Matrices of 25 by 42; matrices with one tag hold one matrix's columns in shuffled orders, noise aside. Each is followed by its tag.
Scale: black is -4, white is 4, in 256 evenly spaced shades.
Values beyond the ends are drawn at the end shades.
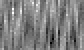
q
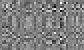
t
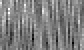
q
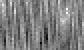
q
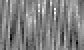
q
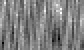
q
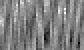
q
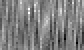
q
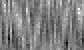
q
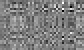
t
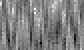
q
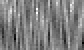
q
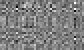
t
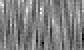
q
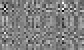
t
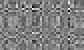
t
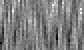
q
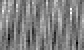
q
